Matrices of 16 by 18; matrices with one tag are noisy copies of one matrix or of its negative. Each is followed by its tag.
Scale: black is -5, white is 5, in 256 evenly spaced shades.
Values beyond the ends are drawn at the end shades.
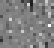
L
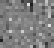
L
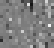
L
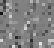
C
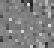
L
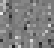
C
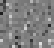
C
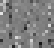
C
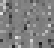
C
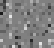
C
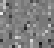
C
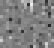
L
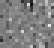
L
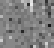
L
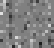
C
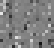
C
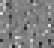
C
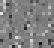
C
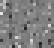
C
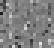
C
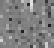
L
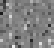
C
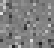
C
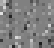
C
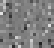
C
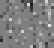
L
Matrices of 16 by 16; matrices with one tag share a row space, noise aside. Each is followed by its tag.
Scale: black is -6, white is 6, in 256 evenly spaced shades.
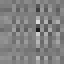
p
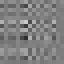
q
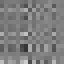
q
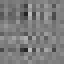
q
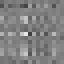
q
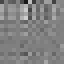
q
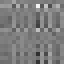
p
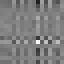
p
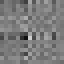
q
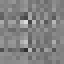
q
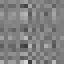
q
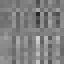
p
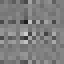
q
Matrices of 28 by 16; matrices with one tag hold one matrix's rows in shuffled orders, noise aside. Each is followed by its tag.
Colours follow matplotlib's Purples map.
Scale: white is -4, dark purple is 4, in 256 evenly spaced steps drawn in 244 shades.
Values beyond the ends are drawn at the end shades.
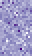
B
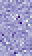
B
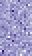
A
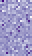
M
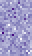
A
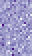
A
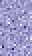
A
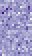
M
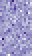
A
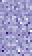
M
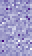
M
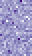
B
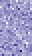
B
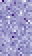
A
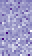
M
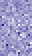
M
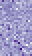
B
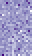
M
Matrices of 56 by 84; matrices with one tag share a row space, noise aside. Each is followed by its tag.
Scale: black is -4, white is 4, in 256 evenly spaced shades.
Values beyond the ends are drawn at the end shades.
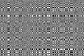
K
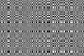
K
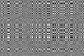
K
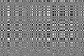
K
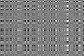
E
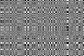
E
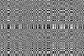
K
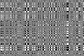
E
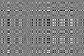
K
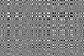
K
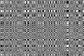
E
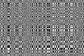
K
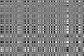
E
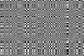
E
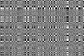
E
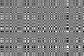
E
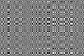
K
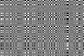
E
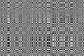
K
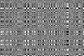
E
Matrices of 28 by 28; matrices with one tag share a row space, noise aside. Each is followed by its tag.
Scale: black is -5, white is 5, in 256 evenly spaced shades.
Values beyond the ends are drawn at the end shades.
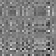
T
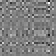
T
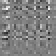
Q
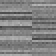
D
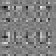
Q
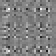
Q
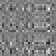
T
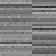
D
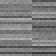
D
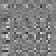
Q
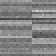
D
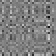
T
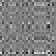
T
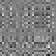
T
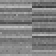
D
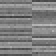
D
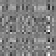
T
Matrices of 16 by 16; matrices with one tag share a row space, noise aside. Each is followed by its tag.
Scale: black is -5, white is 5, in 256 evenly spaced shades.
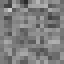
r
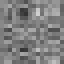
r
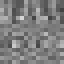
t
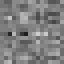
r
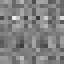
t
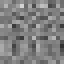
t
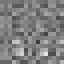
t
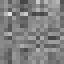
r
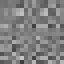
t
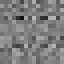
t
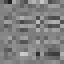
r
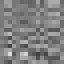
r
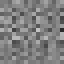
t
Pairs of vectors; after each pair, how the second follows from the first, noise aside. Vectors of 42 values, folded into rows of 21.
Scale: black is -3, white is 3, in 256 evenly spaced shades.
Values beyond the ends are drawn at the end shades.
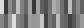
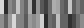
copied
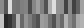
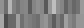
shrunk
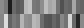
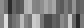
copied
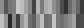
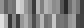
copied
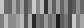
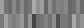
shrunk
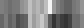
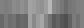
shrunk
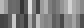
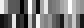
scaled up
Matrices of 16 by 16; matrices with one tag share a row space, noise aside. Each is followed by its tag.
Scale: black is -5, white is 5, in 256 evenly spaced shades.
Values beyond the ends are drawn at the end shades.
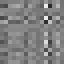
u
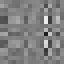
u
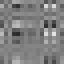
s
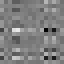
s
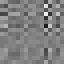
u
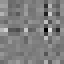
u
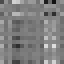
s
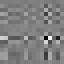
u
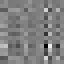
u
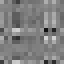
s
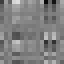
s
